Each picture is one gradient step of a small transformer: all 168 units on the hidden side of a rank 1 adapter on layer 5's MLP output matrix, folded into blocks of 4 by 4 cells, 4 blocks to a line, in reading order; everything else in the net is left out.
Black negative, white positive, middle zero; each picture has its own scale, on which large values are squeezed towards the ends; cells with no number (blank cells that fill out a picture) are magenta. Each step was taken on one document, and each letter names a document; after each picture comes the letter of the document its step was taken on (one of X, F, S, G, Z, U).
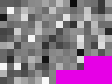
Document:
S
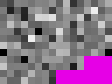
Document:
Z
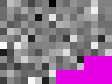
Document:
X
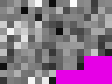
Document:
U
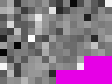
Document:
S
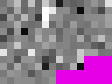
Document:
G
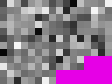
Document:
S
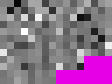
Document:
G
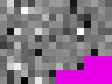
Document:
X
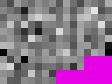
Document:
Z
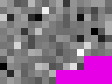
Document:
G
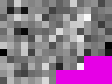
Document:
Z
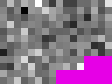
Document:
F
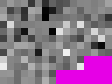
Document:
F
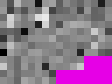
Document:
F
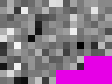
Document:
X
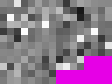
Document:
G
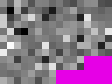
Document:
G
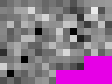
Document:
Z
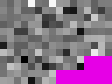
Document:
U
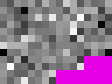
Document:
Z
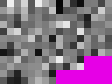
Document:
S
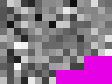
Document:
U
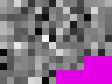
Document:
F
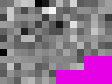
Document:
F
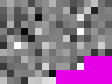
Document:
X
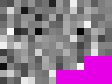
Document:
X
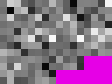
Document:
S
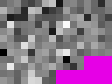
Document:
F
